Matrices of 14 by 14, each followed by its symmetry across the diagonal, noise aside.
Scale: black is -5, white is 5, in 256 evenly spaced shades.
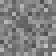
symmetric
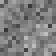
symmetric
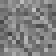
antisymmetric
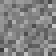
symmetric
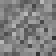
symmetric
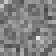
symmetric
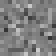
antisymmetric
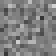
antisymmetric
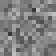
symmetric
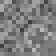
symmetric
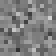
antisymmetric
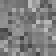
antisymmetric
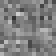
antisymmetric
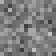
symmetric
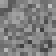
symmetric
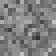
symmetric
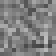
antisymmetric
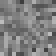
antisymmetric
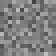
antisymmetric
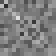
symmetric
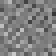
antisymmetric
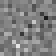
antisymmetric
